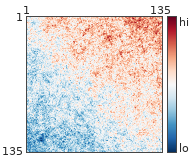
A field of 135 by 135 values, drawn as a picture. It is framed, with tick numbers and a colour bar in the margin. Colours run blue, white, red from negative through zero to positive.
Stripes: none. Mirror symmetry: none. Ninth with the lowest average: bottom left. Slope: up to the top right. Ninth with the highest average: top right.
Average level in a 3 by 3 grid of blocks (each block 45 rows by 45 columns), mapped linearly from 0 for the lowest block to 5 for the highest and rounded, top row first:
3 4 5
1 3 4
0 1 3
